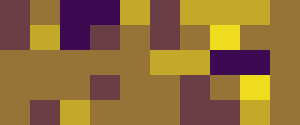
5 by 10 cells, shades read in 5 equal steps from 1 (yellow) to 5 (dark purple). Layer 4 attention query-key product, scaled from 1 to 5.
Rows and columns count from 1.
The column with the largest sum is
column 4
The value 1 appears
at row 2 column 8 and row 4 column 9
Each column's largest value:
4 4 5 5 3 4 4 5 5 3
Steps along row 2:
down up down down up down down up same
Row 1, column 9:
2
